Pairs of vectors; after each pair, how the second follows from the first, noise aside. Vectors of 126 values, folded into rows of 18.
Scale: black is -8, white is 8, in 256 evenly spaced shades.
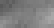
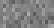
shuffled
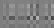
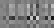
scaled up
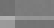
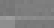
shrunk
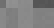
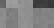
scaled up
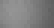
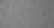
shrunk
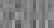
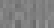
shrunk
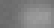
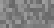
shuffled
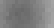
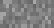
shuffled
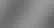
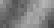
scaled up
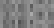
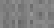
shrunk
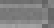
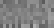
sign-scrambled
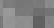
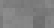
shrunk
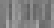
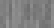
shrunk
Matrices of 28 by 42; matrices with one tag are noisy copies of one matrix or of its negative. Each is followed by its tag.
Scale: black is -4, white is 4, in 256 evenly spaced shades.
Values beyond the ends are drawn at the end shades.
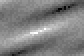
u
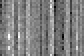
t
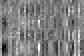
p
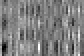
p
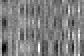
p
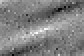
u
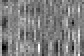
p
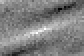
u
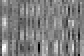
p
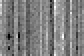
t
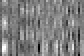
p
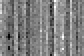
t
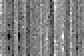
t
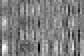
p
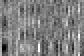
p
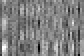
p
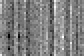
t
